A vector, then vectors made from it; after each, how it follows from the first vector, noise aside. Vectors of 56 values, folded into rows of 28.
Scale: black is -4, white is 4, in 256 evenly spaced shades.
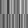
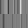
partly zeroed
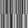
wrapped around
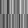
copied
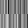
reversed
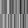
negated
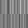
shrunk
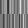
copied
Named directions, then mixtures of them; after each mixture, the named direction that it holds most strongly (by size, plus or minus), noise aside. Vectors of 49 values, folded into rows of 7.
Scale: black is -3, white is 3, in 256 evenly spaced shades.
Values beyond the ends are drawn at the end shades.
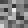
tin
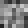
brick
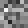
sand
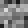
brick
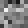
sand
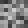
tin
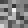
tin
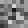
tin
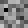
tin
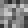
brick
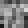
brick
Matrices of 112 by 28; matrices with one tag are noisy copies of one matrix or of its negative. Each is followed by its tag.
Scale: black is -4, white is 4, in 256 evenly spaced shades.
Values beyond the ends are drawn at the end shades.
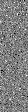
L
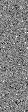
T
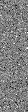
T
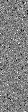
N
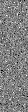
L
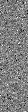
N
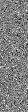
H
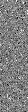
N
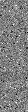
T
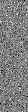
L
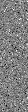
H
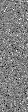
H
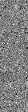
T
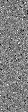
N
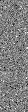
T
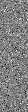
H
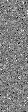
N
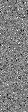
N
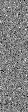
L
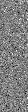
H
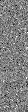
T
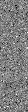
T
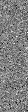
T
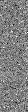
T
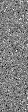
H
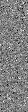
N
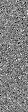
N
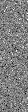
H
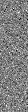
H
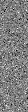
H
